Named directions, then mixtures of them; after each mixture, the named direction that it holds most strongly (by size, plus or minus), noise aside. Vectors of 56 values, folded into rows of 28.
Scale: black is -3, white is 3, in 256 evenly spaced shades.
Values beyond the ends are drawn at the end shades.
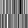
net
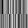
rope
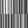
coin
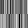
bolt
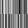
coin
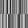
bolt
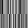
rope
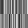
rope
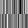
net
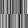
bolt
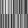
coin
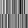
net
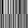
rope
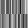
rope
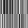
coin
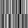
net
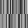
bolt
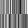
net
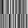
rope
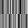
rope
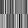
bolt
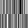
net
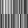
coin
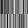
net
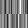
net
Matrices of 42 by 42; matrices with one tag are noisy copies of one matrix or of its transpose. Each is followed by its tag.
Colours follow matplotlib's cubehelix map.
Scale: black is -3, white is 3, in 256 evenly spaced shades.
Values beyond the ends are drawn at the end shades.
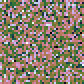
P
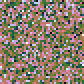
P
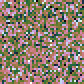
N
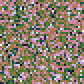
N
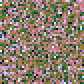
P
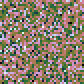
P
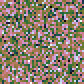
N
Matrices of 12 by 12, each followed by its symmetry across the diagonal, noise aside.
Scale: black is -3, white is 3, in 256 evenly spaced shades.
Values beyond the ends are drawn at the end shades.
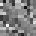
antisymmetric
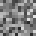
antisymmetric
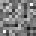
symmetric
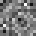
symmetric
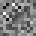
symmetric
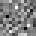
antisymmetric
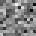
neither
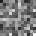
symmetric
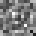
symmetric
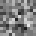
antisymmetric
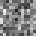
neither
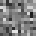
antisymmetric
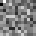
antisymmetric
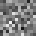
neither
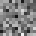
neither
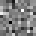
antisymmetric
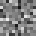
antisymmetric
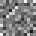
symmetric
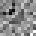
symmetric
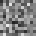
neither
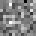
neither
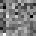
neither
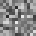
symmetric
